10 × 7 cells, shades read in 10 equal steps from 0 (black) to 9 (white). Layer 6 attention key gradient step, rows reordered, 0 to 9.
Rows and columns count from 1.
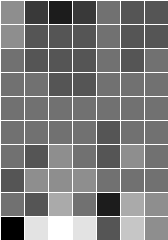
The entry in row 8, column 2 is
5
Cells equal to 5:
9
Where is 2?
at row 1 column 2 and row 1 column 4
